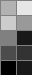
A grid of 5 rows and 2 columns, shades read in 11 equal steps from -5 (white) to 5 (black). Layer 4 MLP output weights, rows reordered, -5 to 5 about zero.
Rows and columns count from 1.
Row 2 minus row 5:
-8 -5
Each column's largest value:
5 4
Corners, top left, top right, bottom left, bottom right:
-2 -4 5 4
